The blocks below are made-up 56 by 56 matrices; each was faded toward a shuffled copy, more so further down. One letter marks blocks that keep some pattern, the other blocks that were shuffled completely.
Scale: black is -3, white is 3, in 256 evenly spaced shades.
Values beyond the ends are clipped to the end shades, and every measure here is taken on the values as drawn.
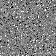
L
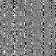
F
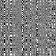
F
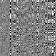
F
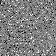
L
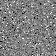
L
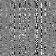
F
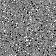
L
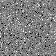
L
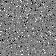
L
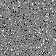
L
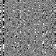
F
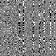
F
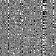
F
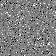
L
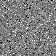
L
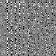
F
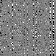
F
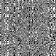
F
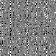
F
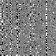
F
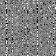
F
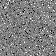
L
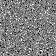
L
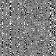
F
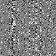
F
